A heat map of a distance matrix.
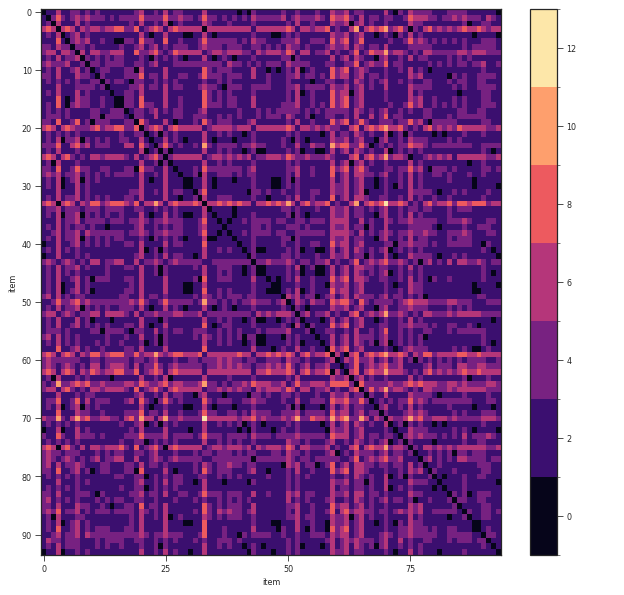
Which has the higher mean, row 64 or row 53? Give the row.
64
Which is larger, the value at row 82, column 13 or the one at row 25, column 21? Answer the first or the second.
the second
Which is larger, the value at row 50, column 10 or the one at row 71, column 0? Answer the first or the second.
the first
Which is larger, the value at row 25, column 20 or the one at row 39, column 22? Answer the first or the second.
the first
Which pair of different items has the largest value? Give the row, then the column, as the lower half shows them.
70, 33
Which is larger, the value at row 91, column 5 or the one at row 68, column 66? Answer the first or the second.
the first
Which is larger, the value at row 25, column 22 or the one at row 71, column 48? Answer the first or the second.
the first
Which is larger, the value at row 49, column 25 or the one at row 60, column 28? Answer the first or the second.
the first
